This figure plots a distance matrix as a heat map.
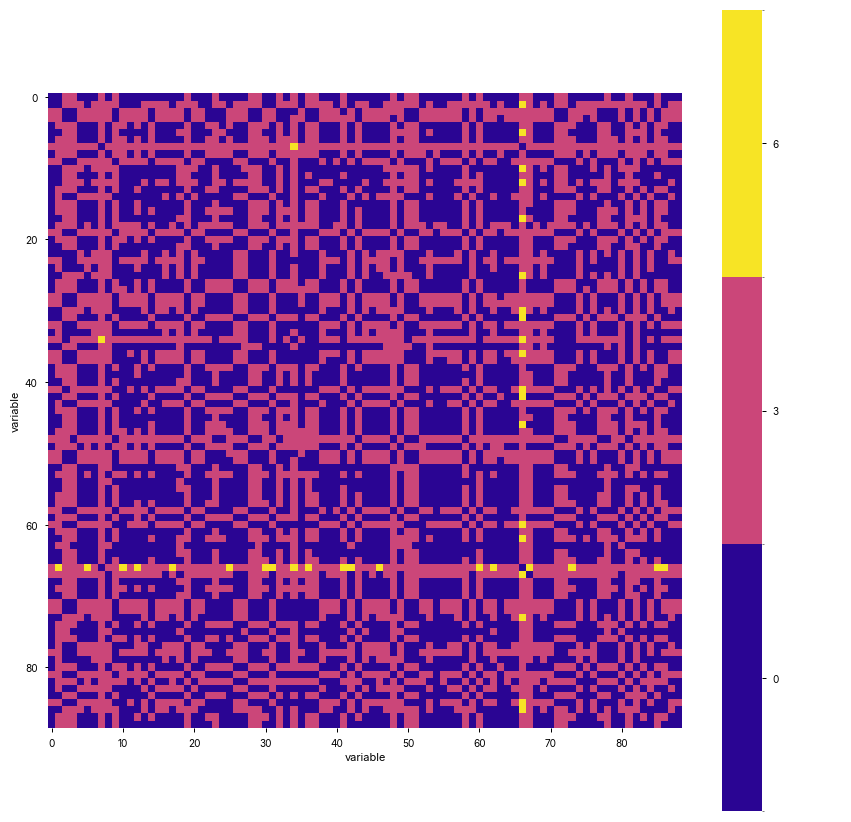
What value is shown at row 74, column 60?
3
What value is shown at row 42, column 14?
3
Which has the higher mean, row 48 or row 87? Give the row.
48
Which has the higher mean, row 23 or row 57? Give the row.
23
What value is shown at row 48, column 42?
3
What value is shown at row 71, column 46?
3
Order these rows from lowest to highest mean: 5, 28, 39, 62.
39, 5, 62, 28
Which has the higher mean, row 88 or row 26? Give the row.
26
